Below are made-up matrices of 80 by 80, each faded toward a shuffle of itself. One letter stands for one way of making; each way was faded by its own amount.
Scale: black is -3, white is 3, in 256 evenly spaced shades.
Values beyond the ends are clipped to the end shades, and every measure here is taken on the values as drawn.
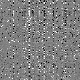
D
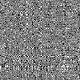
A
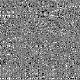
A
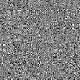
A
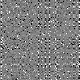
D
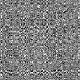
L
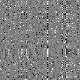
D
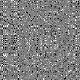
D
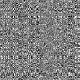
L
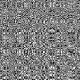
L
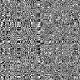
L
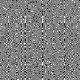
D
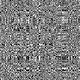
L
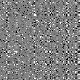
D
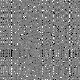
D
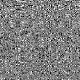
A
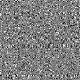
A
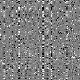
D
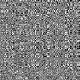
L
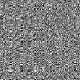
L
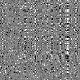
D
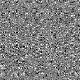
A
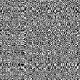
L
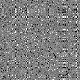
D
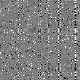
D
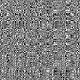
L
